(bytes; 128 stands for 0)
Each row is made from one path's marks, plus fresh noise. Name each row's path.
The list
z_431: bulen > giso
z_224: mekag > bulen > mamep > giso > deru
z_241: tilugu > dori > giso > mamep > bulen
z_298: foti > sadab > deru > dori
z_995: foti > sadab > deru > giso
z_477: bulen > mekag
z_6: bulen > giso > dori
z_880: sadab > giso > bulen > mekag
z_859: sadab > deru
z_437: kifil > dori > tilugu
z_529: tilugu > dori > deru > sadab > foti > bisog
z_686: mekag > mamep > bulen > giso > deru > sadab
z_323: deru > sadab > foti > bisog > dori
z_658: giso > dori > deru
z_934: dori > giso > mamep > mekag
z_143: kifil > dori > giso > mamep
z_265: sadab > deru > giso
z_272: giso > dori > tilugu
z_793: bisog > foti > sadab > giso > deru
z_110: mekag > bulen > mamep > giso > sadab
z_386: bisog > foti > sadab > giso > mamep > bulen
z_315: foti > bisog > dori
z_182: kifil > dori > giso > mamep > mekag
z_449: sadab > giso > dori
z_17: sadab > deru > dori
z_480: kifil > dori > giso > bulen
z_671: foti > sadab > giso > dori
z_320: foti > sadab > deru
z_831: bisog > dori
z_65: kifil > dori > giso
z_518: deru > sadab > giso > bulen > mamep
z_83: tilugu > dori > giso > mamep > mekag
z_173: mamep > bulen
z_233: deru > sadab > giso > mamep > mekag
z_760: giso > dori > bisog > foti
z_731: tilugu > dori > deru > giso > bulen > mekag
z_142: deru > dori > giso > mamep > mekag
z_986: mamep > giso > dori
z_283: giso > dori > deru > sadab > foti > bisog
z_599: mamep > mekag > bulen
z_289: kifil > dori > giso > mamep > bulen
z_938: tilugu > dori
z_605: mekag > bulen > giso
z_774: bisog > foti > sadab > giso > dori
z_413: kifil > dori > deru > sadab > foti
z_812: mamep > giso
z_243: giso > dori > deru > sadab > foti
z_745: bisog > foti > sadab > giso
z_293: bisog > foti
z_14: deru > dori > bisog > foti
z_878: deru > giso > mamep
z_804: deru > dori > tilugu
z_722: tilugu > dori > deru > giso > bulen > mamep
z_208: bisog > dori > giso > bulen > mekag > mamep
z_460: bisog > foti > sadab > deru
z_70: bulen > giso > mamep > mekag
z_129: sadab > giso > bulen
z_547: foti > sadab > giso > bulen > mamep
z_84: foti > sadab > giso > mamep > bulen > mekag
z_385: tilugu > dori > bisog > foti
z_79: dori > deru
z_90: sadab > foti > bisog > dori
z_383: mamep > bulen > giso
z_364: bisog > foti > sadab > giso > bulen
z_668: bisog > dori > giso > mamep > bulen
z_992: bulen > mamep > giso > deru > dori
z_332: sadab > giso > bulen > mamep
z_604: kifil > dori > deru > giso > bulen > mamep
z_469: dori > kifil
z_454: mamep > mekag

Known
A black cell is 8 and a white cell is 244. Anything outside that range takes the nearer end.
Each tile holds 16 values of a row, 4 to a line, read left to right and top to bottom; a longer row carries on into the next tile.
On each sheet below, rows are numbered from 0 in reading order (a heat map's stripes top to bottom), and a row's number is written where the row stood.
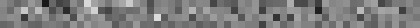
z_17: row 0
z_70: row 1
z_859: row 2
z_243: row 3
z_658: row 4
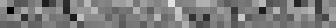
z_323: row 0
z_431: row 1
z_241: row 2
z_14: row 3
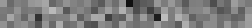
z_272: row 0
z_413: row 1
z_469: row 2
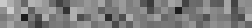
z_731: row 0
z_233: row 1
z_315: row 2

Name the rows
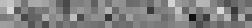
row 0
z_224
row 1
z_265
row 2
z_722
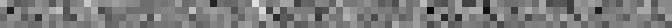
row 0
z_385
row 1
z_173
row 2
z_79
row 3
z_604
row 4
z_437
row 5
z_283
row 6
z_320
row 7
z_293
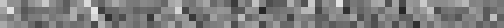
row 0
z_605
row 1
z_289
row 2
z_142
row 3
z_760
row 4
z_364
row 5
z_383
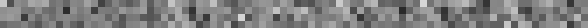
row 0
z_129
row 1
z_831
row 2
z_83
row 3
z_804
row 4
z_992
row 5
z_110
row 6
z_934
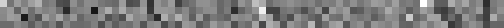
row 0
z_518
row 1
z_460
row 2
z_449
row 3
z_182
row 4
z_812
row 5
z_208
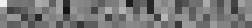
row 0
z_386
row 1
z_298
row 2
z_671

